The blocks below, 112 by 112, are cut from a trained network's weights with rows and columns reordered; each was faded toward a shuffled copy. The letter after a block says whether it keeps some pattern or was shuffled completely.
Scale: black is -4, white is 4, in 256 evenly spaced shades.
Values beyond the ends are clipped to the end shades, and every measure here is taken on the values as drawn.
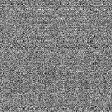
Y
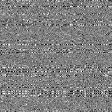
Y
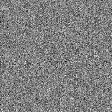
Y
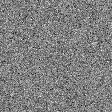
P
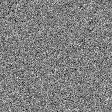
P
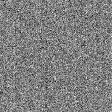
Y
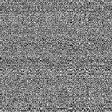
Y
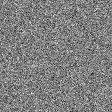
P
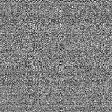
Y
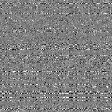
Y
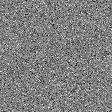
P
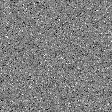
P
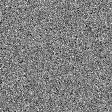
P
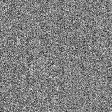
Y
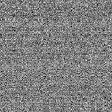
Y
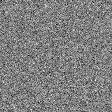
P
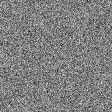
P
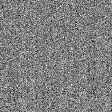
Y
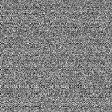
Y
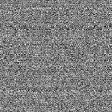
Y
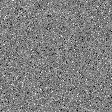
P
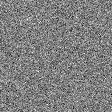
P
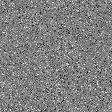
P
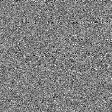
Y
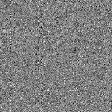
Y
